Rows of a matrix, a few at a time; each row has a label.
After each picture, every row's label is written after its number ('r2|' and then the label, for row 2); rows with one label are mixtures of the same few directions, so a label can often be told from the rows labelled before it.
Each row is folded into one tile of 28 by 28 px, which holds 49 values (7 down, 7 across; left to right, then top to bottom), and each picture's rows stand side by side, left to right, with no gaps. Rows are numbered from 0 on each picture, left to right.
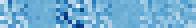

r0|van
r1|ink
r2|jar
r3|van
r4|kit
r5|van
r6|jar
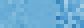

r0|kit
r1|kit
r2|van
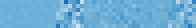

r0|ink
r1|jar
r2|kit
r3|kit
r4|jar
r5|jar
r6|kit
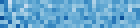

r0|van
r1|jar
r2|ink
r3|van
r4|ink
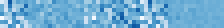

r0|van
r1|kit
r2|jar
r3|ink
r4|jar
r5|van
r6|ink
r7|van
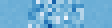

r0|van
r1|kit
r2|ink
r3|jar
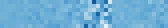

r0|kit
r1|jar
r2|kit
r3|kit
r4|jar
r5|kit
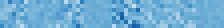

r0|kit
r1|kit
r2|kit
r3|jar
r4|jar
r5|jar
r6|jar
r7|van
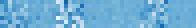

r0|van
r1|ink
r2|van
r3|ink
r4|van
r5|kit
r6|ink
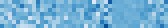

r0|jar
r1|van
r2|ink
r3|kit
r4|jar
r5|kit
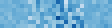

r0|jar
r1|van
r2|van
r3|kit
